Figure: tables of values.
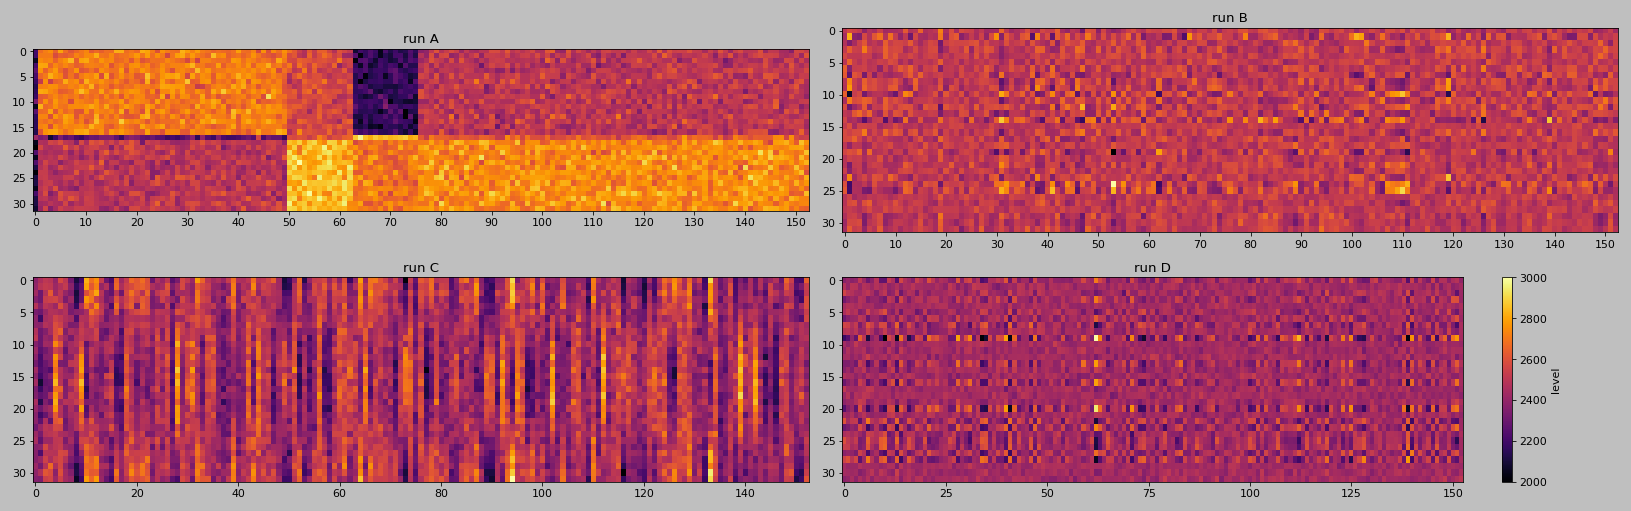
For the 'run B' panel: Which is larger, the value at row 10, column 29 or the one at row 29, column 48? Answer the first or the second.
the second
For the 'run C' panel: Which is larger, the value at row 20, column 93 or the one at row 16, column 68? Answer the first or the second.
the first
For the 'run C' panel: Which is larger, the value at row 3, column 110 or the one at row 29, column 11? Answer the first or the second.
the first
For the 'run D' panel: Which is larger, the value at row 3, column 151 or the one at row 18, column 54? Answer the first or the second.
the first
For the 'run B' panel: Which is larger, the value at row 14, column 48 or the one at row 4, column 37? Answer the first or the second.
the first
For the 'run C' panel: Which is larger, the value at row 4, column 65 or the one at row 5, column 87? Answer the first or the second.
the second
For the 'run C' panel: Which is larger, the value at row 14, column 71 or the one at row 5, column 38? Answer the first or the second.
the second
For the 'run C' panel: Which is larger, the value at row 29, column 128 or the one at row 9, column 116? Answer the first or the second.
the first
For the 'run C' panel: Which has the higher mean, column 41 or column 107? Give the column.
107
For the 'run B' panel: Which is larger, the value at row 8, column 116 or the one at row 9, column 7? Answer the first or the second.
the second
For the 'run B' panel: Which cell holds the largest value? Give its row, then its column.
24, 53
